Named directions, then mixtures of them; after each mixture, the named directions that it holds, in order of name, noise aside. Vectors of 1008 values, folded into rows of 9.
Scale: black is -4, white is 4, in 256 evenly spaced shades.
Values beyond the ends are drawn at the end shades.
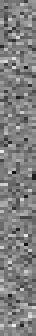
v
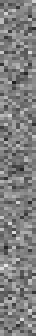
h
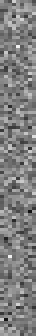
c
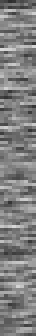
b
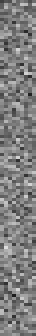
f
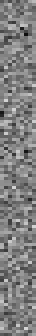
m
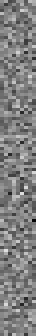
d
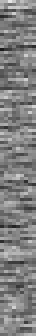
b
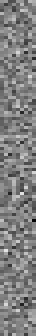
d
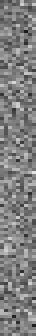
d, f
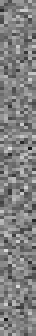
c, d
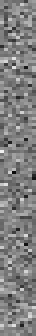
v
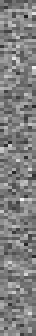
b, c, v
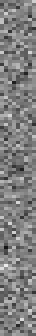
h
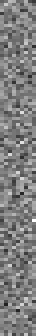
d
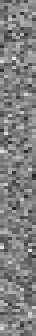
c, m, v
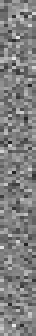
c, v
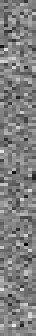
v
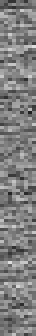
b, d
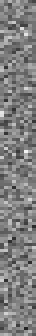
m
